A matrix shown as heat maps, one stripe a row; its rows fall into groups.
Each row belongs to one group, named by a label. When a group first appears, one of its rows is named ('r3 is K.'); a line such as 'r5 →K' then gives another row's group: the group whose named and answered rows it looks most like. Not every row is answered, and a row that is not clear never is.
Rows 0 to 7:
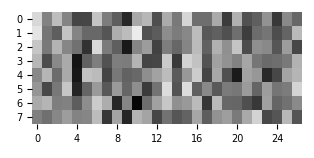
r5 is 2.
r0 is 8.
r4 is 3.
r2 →8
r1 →2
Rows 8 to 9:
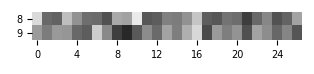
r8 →2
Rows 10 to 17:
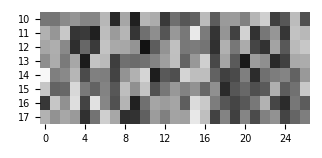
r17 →8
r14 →2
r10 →3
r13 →3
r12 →8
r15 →2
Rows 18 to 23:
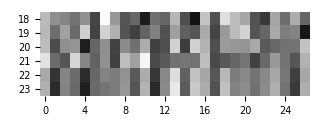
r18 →8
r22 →2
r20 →2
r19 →8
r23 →2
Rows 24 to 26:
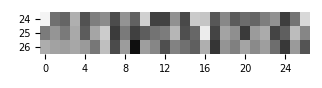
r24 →2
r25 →3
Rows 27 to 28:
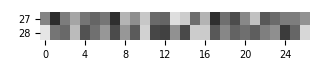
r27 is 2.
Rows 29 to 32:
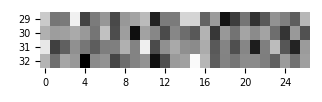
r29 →2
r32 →2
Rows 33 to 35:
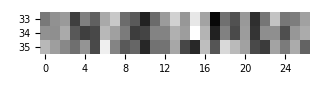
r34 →8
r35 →8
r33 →8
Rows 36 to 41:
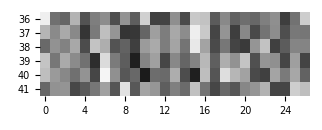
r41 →3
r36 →2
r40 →8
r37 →8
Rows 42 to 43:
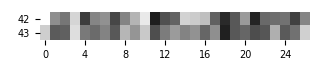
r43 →2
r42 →2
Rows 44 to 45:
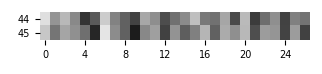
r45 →8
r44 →8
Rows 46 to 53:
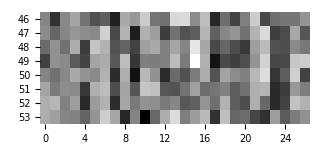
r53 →8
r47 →3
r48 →3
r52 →3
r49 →3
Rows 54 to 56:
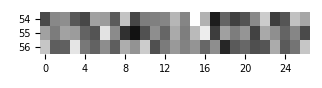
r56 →2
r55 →8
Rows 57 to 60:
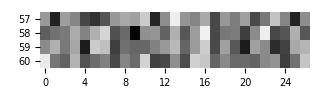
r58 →3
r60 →2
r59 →3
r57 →2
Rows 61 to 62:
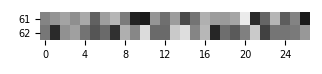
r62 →2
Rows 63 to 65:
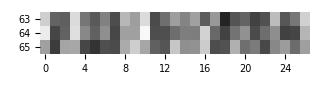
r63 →2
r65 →2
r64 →2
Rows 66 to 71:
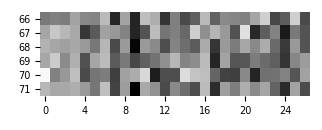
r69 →3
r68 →3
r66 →3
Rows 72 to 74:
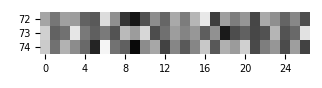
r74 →8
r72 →8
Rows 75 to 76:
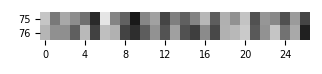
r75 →8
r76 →8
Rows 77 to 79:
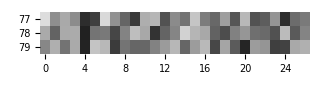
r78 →2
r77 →8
